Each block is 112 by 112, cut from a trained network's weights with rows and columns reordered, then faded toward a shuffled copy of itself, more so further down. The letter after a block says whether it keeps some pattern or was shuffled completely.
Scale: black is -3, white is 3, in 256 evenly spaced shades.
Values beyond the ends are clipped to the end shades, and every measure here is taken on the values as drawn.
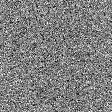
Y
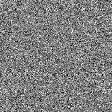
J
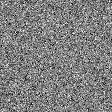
Y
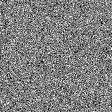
Y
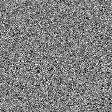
J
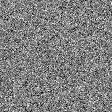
Y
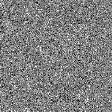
J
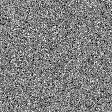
Y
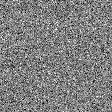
Y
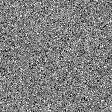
Y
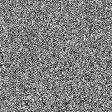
J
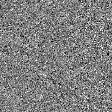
J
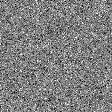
Y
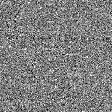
J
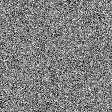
Y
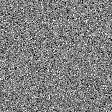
Y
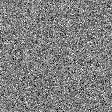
Y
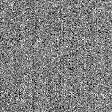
J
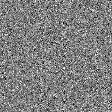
J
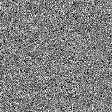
J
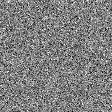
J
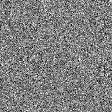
J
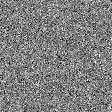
Y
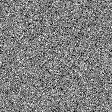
Y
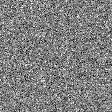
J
